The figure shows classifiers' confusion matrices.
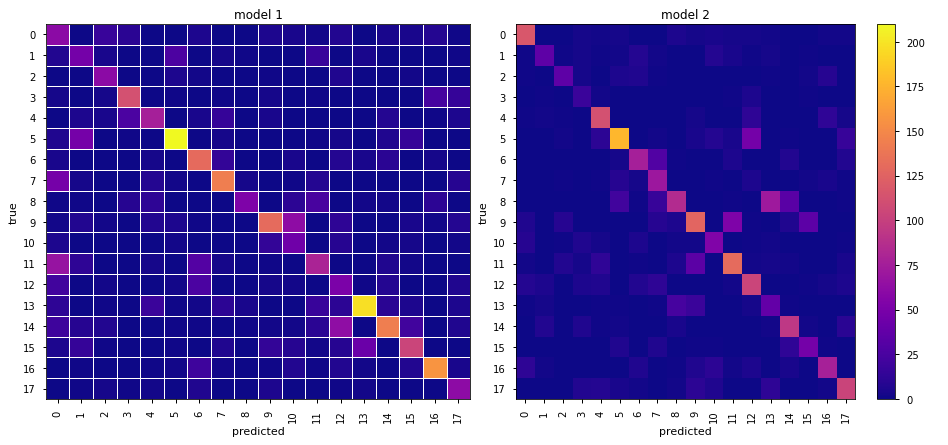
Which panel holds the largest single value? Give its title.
model 1
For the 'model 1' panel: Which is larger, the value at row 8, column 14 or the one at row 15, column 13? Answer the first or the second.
the second
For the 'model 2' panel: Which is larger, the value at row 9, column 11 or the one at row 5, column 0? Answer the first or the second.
the first
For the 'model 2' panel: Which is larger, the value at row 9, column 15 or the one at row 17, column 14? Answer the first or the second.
the first
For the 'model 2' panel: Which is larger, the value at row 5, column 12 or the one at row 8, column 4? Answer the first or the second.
the first
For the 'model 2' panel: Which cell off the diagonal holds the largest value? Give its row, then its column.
8, 13
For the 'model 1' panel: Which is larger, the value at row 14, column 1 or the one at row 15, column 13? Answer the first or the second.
the second
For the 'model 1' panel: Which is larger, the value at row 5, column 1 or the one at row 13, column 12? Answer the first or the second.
the first
